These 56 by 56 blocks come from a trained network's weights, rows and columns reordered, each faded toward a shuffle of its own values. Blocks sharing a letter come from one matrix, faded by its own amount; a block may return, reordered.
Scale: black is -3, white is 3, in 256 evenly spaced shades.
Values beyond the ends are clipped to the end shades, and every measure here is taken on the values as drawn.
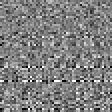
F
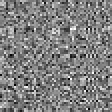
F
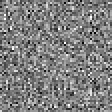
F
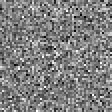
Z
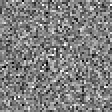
Z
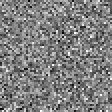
Z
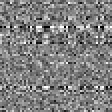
F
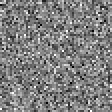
Z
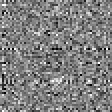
F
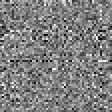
F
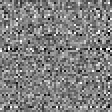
F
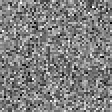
Z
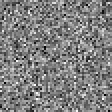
Z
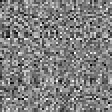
F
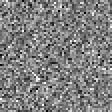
Z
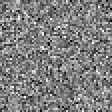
Z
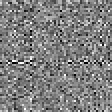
F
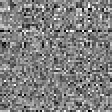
F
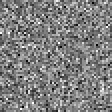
Z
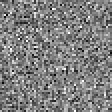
Z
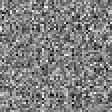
F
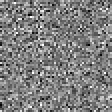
F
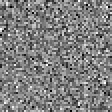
Z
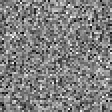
Z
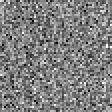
Z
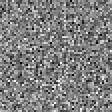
Z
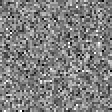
Z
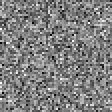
Z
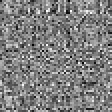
F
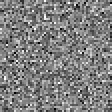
Z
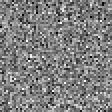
Z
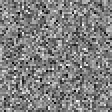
Z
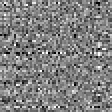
F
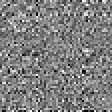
F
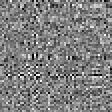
F
